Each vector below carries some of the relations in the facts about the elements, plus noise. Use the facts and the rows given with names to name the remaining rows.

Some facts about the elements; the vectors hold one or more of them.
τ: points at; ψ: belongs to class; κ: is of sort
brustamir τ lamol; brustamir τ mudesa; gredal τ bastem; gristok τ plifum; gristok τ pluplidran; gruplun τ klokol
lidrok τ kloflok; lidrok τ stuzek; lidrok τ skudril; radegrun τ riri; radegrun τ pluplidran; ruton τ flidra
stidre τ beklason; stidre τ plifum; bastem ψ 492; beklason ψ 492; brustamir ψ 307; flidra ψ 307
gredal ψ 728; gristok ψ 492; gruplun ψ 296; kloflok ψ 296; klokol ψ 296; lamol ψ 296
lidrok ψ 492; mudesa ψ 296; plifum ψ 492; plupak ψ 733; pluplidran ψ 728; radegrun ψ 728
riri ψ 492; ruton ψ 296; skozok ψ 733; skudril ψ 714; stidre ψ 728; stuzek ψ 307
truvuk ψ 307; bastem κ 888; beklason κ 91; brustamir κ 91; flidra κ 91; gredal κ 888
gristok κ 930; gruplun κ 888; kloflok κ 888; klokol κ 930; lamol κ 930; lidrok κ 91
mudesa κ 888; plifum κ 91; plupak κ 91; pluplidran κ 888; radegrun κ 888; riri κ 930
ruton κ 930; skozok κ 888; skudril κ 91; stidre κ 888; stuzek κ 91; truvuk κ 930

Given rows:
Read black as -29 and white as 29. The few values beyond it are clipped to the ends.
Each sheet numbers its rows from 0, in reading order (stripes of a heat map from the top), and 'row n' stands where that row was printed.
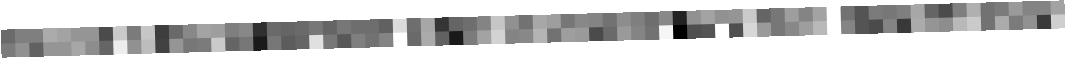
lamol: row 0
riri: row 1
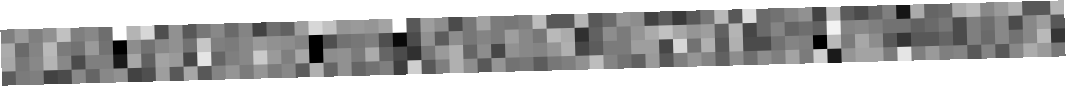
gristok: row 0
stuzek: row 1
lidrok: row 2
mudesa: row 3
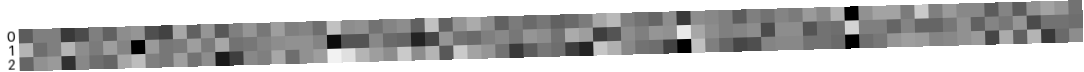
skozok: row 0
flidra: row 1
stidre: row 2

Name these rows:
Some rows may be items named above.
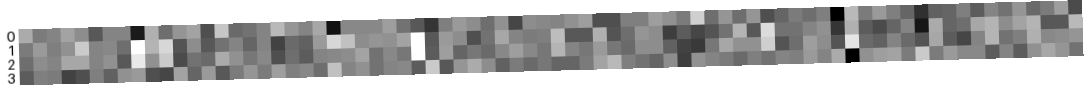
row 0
brustamir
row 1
gristok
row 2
ruton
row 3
skozok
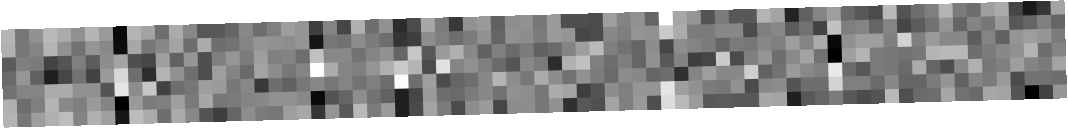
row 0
plifum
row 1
plupak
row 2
skozok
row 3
radegrun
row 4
truvuk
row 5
flidra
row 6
beklason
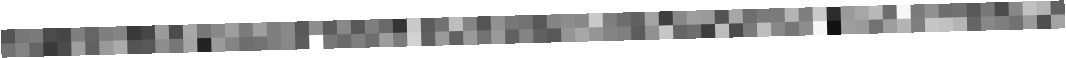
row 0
kloflok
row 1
pluplidran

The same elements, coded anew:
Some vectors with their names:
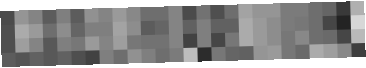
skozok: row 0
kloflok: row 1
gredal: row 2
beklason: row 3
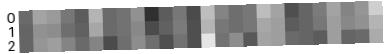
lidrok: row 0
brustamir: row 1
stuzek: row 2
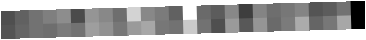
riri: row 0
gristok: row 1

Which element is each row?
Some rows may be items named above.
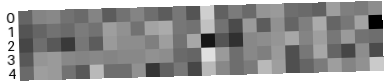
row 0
plupak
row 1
gristok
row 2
stidre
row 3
ruton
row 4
lidrok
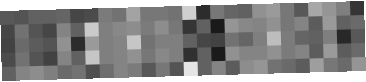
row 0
plifum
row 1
radegrun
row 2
pluplidran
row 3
radegrun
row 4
flidra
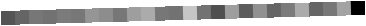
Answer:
gristok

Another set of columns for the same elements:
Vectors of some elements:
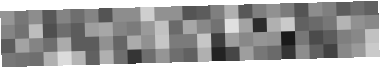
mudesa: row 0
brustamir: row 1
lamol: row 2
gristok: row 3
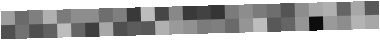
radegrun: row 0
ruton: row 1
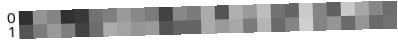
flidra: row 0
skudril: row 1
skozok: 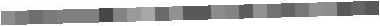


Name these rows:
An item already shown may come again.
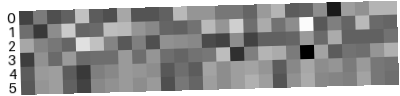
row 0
ruton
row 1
lidrok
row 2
stidre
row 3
riri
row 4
plupak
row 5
plupak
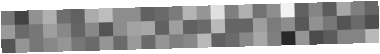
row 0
lidrok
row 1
kloflok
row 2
truvuk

